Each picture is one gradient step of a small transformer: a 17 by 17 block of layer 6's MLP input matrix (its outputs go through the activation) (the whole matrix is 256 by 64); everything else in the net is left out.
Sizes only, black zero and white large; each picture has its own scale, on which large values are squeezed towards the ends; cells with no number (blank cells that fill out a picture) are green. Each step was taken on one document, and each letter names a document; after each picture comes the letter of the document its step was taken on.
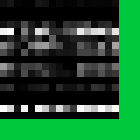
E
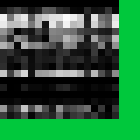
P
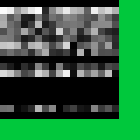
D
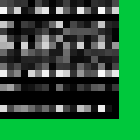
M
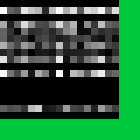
M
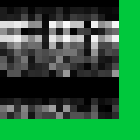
P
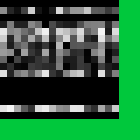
M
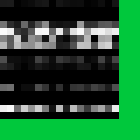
E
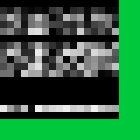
D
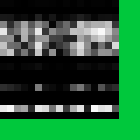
E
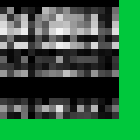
P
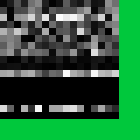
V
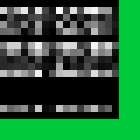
D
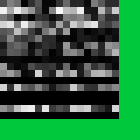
V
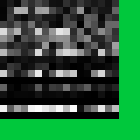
V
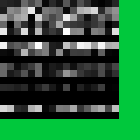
V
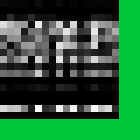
D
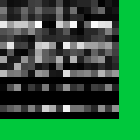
V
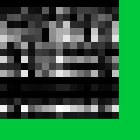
P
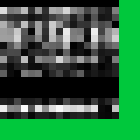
P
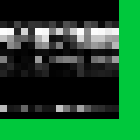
E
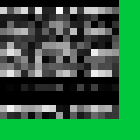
D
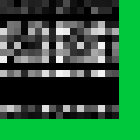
M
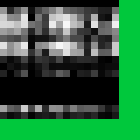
P
